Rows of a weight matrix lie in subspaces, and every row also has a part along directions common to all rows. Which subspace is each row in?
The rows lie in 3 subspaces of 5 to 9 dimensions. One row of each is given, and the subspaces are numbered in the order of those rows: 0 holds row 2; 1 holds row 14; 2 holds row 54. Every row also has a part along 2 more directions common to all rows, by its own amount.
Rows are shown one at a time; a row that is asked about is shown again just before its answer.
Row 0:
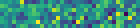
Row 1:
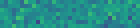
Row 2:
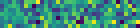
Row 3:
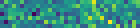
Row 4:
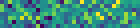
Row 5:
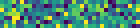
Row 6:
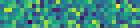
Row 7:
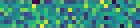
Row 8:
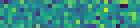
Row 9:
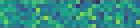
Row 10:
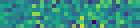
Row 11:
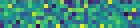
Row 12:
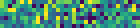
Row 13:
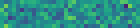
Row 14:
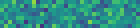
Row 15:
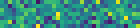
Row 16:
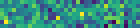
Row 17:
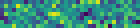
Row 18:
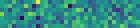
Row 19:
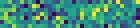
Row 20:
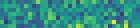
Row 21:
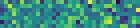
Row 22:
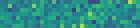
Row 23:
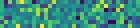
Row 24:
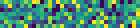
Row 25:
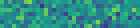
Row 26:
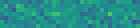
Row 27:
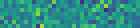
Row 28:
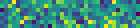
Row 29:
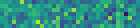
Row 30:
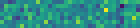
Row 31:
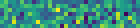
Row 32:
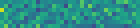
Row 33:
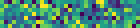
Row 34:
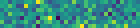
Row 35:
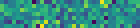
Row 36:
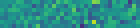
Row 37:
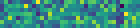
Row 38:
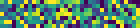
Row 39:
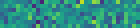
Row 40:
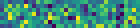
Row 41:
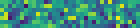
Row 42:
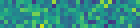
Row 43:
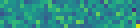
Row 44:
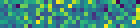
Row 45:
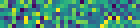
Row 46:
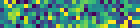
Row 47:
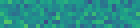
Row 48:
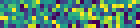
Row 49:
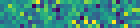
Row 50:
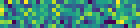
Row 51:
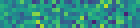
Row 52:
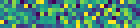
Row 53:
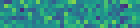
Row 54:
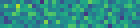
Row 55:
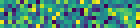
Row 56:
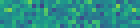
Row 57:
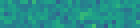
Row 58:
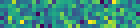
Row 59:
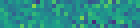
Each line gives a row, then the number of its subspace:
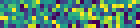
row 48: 2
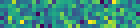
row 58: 1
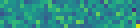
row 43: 0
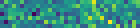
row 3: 2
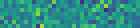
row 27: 1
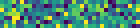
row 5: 1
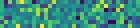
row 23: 1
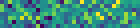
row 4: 2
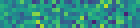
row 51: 0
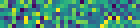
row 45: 0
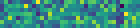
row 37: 1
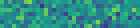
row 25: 0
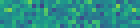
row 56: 0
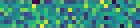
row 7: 2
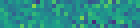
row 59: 0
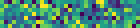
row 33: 2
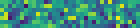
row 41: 1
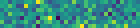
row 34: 2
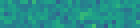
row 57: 2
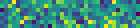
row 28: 1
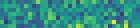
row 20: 2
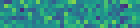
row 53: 1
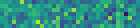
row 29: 0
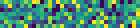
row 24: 2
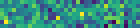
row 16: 2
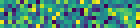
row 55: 2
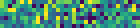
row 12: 0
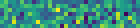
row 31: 0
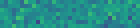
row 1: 0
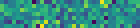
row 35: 2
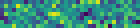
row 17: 2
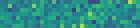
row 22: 0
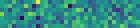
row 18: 2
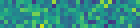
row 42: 1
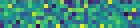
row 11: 1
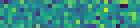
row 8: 1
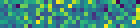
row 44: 2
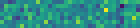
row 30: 1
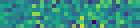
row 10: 0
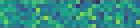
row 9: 2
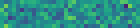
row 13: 1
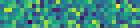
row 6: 0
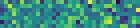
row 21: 2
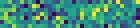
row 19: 2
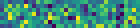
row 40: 1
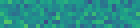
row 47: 2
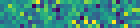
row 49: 0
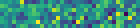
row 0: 0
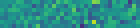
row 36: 0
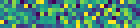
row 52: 2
